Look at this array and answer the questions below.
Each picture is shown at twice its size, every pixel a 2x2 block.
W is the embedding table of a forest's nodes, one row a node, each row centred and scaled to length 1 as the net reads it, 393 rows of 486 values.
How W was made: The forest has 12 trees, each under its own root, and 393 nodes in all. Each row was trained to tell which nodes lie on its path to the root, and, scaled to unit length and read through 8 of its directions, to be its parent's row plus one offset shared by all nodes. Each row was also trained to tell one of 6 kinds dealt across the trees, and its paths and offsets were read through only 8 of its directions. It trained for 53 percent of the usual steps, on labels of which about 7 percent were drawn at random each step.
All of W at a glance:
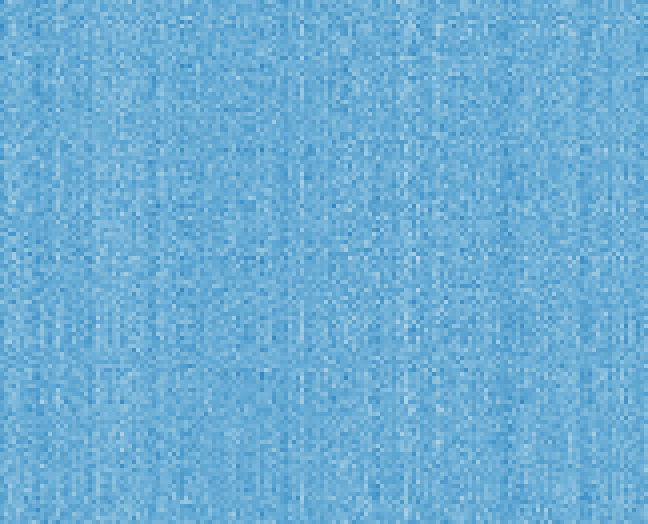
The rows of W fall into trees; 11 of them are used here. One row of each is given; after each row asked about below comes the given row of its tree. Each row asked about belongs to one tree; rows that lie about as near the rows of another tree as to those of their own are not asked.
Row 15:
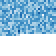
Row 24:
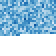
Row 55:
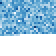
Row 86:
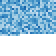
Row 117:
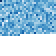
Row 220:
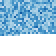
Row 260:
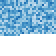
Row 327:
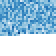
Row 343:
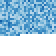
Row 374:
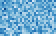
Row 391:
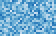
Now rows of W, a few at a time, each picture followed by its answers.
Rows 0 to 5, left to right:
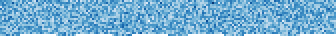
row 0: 374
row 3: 343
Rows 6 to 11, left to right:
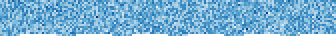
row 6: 327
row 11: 391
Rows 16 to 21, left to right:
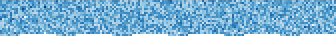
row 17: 86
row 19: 24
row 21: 15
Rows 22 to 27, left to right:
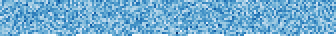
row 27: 15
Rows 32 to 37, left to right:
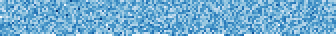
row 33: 327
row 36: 343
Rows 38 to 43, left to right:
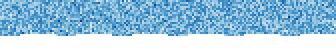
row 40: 343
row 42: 374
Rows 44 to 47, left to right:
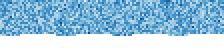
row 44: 15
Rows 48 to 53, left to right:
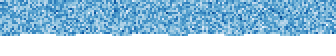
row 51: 260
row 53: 391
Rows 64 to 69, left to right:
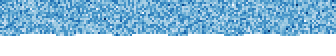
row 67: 220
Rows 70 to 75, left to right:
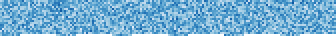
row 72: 260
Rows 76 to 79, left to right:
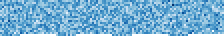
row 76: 117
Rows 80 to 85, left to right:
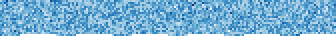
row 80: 24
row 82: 260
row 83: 55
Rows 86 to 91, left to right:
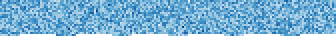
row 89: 55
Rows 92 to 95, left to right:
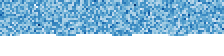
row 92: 391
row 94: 86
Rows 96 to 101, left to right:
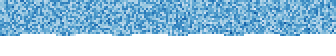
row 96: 343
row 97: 15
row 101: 343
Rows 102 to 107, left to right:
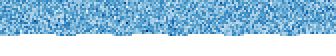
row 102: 55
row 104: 374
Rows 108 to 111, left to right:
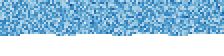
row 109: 220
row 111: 260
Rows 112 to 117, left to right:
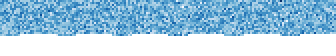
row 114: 15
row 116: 260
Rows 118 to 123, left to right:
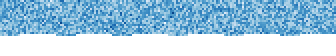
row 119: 343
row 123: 220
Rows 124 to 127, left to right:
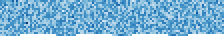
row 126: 15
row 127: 343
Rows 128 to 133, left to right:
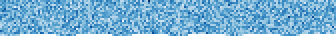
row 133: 260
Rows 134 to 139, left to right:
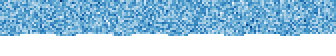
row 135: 343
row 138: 24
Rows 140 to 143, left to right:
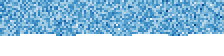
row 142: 24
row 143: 117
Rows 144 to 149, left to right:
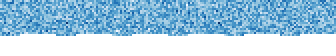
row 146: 24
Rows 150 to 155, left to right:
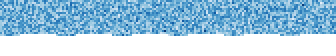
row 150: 15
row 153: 117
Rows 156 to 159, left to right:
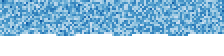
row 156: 260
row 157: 117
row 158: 260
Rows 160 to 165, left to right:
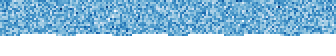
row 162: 343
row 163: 343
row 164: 391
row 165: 374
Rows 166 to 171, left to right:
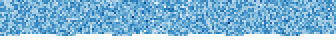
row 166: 220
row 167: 117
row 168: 327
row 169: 15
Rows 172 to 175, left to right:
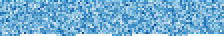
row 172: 24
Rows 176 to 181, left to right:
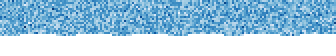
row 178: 15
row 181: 260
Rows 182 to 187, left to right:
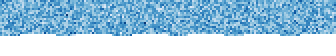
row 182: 24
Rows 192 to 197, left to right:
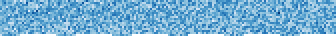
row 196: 24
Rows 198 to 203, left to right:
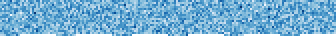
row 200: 24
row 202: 15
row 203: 260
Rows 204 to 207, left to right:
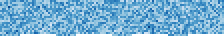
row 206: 24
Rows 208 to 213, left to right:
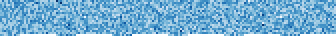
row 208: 327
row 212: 24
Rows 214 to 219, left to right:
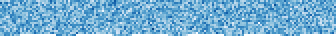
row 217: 15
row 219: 374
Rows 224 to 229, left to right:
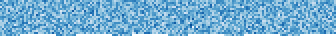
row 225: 343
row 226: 327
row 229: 260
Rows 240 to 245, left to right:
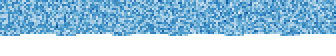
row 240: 343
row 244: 260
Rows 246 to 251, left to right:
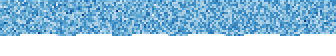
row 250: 343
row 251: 343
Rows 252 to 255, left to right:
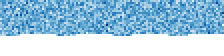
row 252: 15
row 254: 260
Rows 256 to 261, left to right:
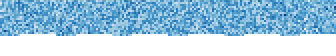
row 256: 117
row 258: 55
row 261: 220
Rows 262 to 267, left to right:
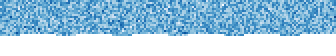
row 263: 15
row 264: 343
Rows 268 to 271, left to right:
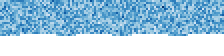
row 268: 327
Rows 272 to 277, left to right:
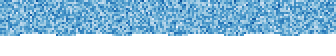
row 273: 391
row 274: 374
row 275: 15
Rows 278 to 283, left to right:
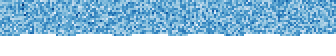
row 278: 117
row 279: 24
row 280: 260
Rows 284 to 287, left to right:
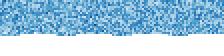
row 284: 260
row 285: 260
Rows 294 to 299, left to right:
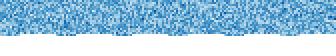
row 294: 55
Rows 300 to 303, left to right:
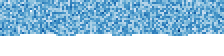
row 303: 15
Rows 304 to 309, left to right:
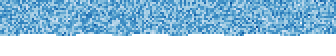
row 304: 55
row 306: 391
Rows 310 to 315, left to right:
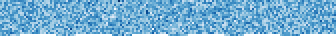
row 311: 391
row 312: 343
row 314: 15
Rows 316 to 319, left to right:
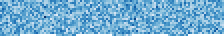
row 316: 220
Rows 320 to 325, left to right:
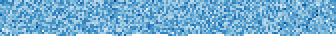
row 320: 24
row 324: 15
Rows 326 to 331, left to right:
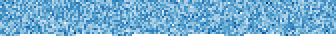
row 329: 24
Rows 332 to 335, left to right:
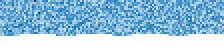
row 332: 15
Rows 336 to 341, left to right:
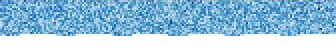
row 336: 15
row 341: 55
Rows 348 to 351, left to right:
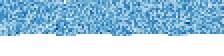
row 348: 55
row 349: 343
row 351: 327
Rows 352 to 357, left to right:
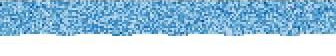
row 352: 391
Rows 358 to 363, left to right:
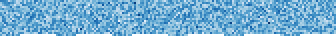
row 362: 24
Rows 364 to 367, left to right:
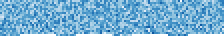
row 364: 343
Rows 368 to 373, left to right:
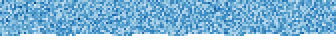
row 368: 24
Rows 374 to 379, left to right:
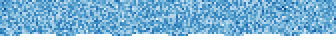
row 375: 343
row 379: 374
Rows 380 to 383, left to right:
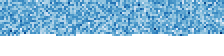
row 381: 220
